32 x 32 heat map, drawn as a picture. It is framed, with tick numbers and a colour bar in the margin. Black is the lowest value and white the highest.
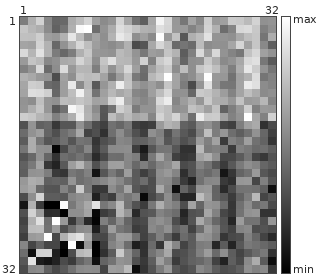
The top part is higher, up to a seam about 40% of the way down. On average the colour sits 50% of the way up the scale. An odd patch, rougher than its surroundings, sits in the bottom left. Values change most from cell to cell in the bottom left. The values follow a bell shape. Upright stripes repeat 6 times across the table.
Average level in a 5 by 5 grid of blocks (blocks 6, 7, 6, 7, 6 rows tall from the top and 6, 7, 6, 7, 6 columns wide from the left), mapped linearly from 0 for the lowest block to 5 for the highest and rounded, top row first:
45544
45544
11111
11100
11100
